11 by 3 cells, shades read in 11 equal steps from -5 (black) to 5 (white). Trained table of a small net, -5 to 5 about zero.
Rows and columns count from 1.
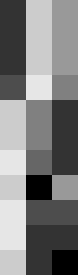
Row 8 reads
3 -5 1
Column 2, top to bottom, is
3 3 3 4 0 0 -1 -5 -2 -3 -3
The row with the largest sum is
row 4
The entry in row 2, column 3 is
1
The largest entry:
4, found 4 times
